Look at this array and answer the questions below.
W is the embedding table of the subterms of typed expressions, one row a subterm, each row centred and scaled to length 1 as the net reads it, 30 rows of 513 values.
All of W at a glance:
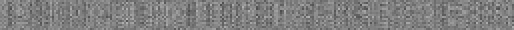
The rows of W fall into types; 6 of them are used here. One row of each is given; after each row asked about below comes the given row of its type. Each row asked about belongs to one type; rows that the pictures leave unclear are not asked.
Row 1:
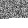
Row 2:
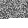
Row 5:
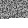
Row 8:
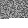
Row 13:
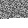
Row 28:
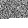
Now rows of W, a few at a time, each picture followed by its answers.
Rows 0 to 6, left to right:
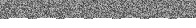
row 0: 28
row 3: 8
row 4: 13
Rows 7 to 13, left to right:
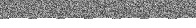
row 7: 8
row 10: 1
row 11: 13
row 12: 1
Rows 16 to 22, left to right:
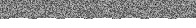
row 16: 5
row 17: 5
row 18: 8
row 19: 2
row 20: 13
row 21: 8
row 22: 2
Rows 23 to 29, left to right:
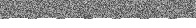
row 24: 13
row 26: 1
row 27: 2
